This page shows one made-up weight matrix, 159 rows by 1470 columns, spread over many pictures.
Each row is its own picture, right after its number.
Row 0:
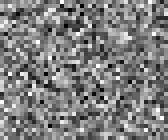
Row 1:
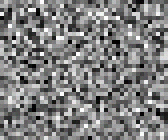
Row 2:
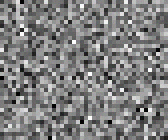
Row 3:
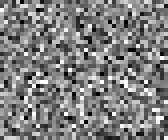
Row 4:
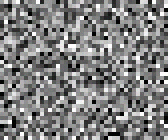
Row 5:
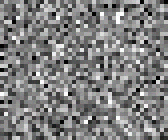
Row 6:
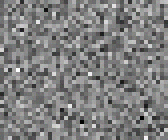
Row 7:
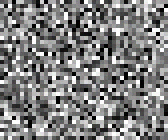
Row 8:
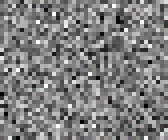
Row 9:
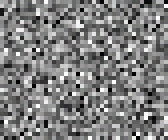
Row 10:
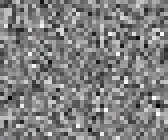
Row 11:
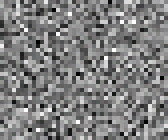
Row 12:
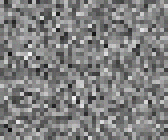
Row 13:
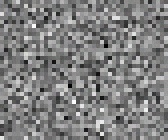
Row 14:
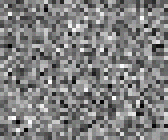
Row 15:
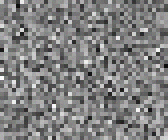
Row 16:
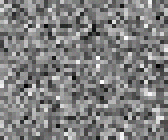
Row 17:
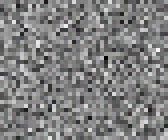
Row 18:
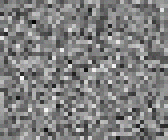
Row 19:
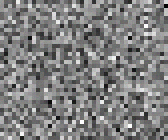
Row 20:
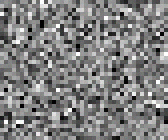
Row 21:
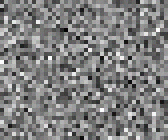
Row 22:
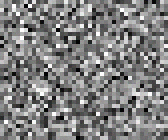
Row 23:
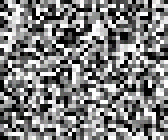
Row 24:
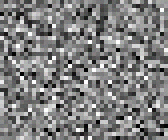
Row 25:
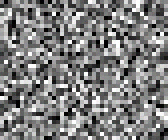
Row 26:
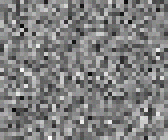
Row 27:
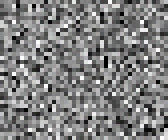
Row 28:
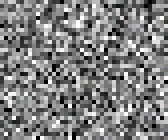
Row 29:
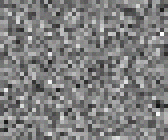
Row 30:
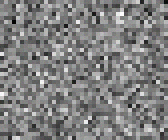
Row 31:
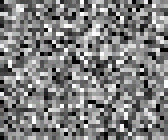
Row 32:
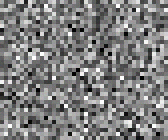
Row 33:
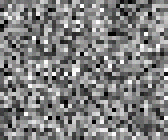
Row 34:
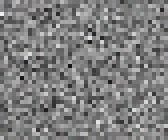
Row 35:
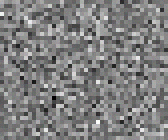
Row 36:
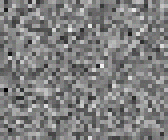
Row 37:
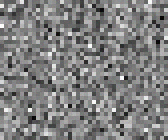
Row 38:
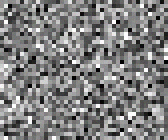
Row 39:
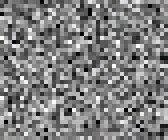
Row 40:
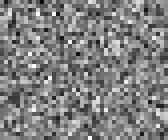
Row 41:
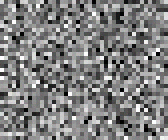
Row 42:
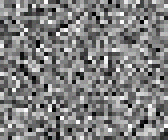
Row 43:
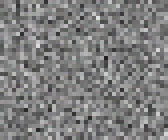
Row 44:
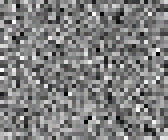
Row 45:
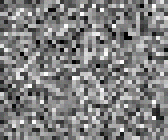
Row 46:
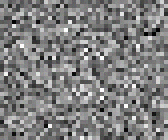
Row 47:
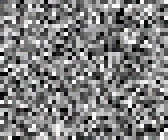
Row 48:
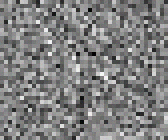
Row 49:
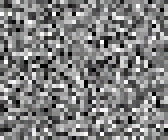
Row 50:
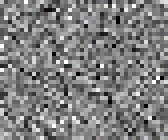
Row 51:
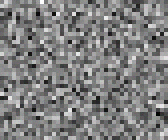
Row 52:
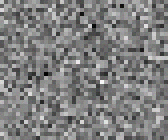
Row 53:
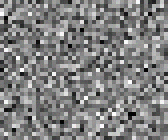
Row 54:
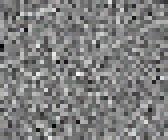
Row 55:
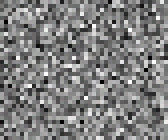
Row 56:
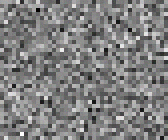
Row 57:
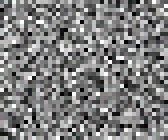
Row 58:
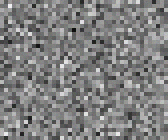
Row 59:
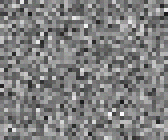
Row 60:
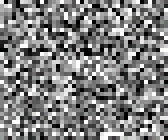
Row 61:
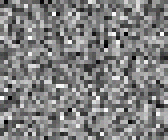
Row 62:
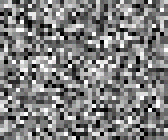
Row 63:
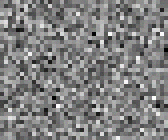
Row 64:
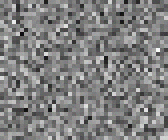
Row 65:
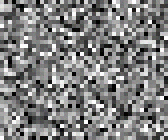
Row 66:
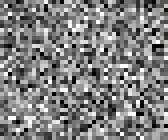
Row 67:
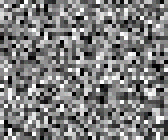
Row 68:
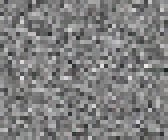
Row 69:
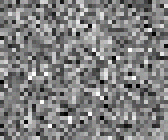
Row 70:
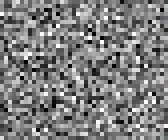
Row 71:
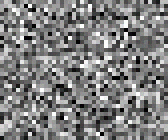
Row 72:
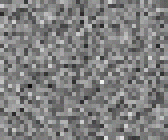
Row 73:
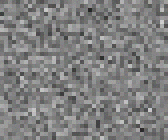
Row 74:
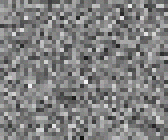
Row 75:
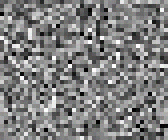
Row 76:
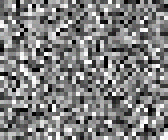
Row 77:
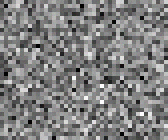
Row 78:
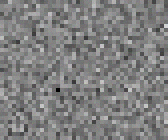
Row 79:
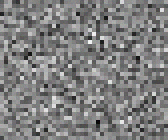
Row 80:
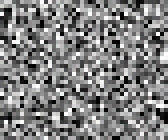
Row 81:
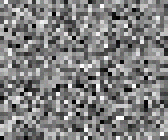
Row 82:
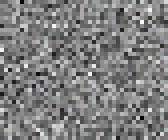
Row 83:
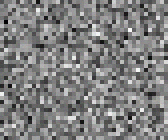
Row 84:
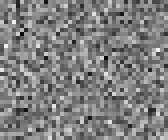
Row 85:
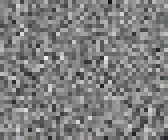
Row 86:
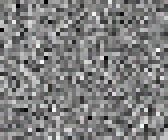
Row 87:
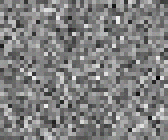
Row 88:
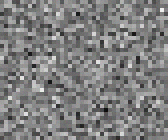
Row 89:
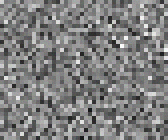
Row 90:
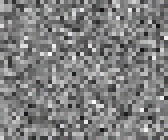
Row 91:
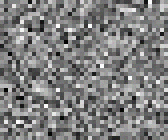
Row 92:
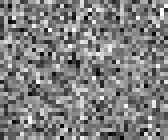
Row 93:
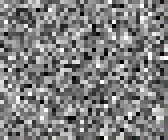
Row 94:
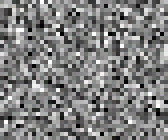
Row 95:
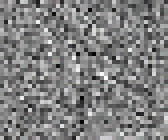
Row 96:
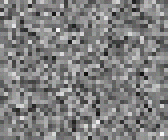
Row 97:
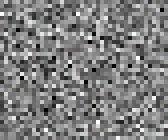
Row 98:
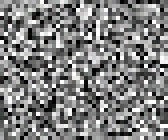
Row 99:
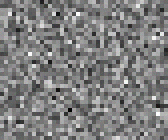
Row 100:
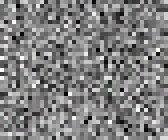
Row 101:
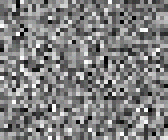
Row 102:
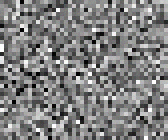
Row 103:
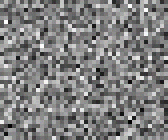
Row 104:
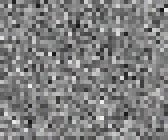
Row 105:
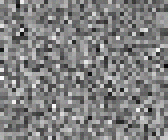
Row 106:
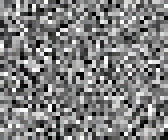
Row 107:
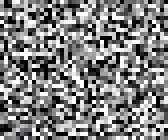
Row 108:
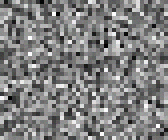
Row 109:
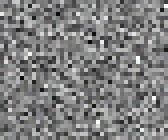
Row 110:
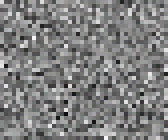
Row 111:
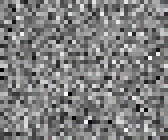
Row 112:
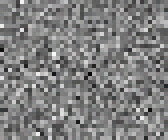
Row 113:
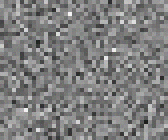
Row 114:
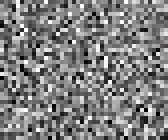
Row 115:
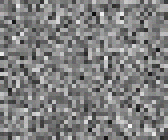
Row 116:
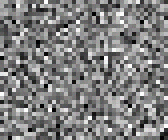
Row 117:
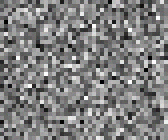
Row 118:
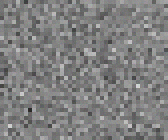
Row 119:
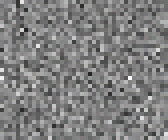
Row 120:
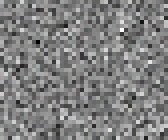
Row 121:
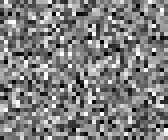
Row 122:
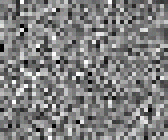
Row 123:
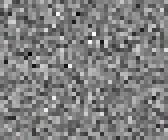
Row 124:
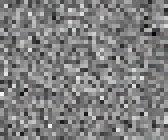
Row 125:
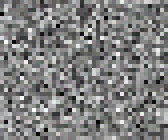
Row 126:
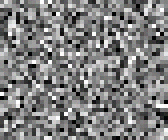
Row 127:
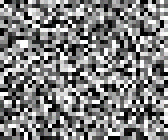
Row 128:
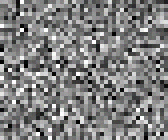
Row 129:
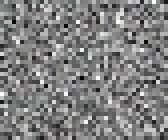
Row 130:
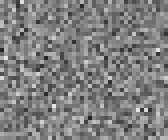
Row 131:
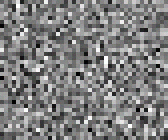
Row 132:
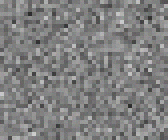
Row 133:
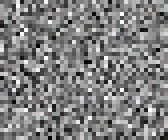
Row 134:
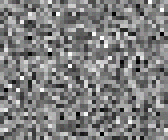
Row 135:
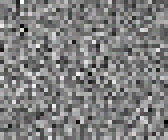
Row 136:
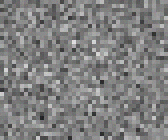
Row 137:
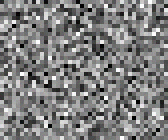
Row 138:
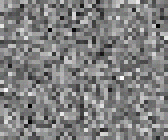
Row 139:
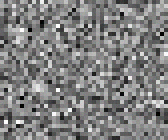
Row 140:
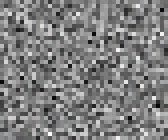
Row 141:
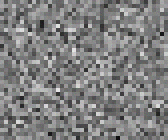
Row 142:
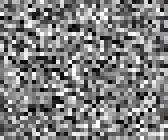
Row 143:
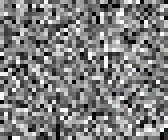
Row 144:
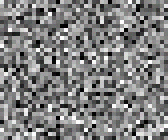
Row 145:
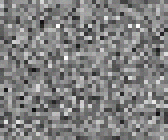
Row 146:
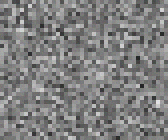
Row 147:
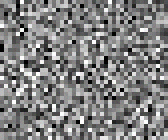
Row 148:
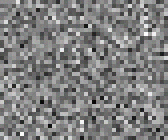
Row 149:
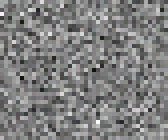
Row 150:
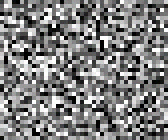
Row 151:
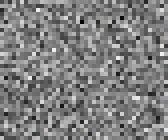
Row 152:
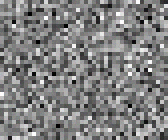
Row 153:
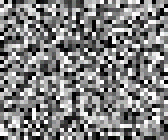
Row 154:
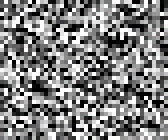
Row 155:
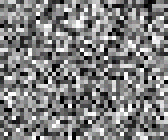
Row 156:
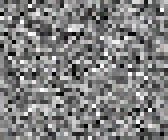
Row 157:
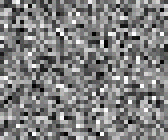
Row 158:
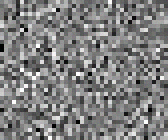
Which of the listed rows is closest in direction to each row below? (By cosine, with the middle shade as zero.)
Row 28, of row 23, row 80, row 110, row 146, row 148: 23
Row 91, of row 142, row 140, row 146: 146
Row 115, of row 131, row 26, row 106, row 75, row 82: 131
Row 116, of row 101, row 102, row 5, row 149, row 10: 5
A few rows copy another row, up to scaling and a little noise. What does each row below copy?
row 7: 104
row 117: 55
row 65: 90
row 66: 14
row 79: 150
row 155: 28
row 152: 132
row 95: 48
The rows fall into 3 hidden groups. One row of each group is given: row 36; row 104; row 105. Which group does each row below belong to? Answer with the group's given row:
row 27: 105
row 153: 104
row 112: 105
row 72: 104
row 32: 104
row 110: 104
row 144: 105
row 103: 104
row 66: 104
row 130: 105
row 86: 105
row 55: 104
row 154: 36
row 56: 104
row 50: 105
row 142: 36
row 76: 105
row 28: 104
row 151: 104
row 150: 36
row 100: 105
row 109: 36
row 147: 105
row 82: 105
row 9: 104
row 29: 36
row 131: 105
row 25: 36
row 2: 105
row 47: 105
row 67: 104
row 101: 105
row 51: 36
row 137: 104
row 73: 36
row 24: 36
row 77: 104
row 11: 105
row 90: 104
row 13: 36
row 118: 104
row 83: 104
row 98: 36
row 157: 36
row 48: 104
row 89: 104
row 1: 36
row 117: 104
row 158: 105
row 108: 36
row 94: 36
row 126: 36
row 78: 104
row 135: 105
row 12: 36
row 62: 36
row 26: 105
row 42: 105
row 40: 36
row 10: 36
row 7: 104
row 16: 104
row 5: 105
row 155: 104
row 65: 104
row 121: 36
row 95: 104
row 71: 36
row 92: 104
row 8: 105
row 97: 36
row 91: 36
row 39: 36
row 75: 36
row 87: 105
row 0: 104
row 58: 104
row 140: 36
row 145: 36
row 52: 104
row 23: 104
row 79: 36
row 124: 104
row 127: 104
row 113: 105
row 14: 104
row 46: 104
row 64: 105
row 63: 36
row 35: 36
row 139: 36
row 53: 104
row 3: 104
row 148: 104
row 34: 36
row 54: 105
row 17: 105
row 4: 104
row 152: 105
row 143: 105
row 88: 36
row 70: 36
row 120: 105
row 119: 105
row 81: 36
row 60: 104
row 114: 105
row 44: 105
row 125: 36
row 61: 36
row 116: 105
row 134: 36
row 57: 104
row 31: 104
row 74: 104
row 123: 36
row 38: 104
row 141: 36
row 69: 104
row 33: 104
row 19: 104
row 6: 105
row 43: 105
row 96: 36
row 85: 105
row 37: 104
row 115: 105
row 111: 105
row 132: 105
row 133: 105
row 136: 104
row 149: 36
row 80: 36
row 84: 105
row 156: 36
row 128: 105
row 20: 36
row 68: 36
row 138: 104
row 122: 105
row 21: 104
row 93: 104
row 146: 36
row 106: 105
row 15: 105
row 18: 36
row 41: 105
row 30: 105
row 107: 36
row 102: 105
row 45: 104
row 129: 105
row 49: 36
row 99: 36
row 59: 104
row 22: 36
